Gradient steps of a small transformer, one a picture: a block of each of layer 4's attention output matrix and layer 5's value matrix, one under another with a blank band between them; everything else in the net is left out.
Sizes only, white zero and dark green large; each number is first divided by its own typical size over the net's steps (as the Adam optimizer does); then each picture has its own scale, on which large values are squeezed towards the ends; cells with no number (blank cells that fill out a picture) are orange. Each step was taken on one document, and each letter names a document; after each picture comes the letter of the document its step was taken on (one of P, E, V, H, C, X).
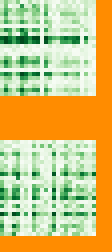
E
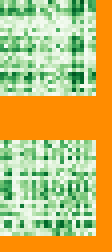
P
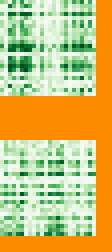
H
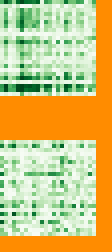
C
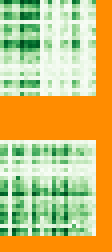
E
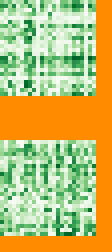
P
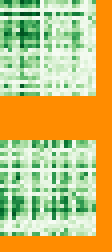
E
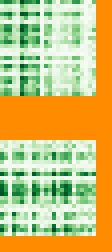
E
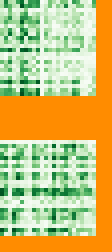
E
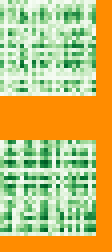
P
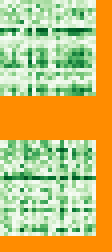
P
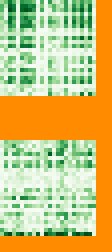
H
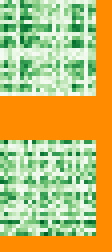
P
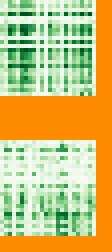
H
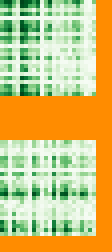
E
